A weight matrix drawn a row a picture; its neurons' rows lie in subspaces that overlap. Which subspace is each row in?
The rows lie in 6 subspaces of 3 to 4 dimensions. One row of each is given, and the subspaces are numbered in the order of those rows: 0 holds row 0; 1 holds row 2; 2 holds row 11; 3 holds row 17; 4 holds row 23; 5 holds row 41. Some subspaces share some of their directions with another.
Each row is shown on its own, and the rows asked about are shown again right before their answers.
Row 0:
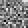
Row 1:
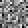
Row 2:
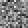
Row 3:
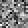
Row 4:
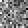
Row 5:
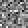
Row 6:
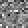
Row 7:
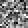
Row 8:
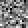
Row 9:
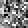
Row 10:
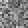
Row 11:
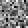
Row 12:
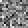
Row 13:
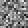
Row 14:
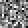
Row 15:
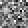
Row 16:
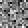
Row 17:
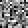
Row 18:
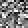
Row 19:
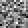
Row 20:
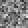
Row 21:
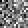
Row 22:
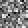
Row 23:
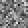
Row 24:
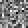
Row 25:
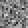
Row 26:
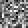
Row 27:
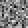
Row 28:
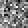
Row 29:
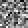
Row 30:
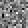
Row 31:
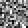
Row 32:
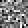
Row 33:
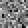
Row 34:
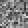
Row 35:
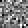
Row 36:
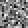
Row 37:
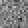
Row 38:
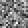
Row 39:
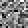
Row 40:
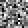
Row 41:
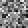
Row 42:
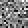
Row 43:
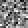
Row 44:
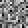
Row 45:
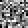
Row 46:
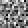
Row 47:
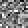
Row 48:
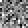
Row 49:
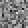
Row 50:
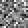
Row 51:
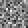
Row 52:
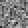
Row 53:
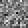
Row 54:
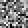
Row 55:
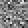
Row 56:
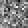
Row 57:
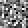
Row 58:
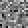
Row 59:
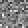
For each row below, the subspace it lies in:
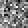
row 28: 5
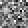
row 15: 4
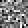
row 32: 1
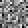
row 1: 1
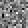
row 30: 2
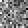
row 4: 4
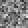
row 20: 5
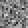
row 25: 2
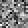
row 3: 4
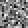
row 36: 0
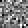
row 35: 1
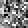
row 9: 5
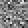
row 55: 0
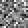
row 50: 4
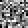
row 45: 3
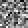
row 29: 2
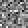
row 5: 0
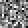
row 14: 0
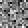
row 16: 4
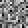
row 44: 1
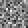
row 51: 0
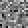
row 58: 3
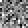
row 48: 1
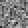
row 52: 3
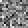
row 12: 1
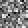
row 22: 5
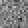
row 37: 4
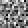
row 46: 2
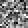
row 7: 3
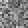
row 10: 4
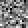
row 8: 0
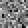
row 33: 5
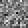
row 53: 1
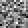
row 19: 0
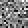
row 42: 0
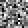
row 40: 0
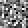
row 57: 2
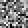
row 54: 1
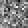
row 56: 5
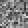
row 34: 3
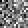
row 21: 4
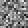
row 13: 0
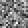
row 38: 4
